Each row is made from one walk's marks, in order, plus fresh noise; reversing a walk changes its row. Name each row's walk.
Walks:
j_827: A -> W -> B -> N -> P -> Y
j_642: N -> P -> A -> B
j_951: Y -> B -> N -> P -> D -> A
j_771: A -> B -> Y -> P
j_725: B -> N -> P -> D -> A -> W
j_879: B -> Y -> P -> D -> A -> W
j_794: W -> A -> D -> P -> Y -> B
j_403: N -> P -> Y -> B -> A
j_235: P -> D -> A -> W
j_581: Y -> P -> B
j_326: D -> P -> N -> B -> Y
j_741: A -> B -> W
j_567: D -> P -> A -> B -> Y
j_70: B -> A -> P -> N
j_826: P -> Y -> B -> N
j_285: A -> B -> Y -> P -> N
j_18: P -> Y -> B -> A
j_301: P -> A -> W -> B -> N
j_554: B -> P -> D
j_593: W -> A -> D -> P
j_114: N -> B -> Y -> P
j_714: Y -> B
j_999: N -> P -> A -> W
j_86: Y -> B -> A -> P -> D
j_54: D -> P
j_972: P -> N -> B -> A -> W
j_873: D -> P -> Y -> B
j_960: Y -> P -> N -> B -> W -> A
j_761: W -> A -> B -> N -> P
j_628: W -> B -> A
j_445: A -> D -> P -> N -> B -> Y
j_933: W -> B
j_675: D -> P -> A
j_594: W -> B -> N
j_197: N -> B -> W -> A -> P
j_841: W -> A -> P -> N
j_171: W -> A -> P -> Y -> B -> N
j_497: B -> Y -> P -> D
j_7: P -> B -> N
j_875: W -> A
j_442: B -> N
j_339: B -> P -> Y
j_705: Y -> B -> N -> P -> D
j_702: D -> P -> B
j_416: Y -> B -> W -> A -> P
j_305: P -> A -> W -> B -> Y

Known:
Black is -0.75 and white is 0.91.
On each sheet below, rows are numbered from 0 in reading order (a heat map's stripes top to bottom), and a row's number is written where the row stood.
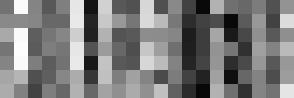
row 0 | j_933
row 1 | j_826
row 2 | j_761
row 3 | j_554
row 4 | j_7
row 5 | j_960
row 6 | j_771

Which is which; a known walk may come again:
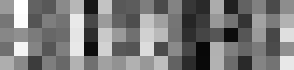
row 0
j_972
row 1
j_554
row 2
j_826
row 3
j_933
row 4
j_771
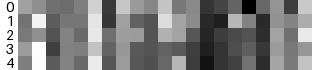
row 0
j_171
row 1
j_702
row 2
j_497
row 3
j_593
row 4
j_54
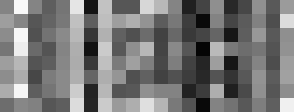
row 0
j_7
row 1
j_305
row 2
j_725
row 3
j_741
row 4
j_960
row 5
j_879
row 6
j_761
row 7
j_714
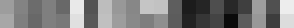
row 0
j_114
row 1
j_827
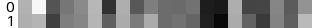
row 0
j_197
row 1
j_416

